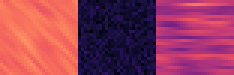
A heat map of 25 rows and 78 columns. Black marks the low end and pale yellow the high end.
The table splits into one row of 3 panels. Panel 1,1: high, slanting down to the right, faint in contrast. Panel 1,2: very low, fine-grained, faint in contrast. Panel 1,3: middling, streaked across.
